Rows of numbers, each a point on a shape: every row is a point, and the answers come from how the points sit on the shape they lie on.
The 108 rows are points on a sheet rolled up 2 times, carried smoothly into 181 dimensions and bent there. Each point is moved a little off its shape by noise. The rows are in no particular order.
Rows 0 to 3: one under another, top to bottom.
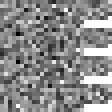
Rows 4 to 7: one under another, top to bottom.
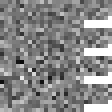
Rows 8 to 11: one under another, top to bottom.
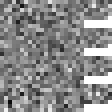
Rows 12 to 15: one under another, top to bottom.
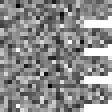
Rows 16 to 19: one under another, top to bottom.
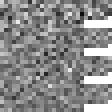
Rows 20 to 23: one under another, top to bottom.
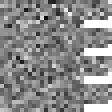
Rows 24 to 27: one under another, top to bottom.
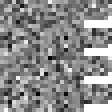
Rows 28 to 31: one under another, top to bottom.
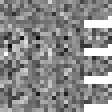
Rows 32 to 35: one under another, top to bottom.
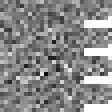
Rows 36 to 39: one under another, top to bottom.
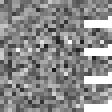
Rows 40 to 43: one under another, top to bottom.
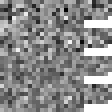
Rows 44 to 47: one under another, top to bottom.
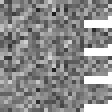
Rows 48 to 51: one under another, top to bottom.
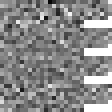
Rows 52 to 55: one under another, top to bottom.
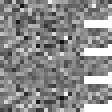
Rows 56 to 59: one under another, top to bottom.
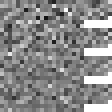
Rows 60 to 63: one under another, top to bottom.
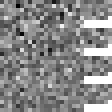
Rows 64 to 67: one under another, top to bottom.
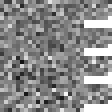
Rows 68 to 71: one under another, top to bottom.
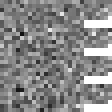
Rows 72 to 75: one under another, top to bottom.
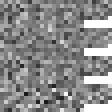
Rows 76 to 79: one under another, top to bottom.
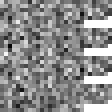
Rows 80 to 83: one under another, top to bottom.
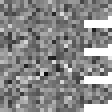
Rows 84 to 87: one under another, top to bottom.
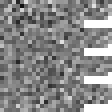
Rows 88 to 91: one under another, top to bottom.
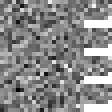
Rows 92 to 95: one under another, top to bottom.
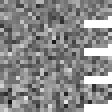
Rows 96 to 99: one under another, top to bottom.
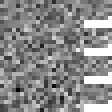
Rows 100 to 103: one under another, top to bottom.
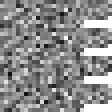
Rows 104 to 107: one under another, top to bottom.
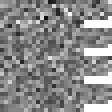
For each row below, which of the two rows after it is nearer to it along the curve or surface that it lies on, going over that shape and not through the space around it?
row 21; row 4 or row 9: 9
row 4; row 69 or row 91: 69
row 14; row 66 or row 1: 1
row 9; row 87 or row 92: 92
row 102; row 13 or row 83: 13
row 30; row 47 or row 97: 47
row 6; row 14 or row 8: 8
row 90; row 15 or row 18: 15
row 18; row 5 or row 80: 5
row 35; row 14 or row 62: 62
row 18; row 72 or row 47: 47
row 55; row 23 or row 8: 8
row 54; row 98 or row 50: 50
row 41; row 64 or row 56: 56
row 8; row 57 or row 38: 57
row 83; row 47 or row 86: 47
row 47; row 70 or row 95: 70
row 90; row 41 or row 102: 41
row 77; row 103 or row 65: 103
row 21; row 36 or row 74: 74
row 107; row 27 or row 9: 9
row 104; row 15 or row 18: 15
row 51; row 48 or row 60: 60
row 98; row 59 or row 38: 38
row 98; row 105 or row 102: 105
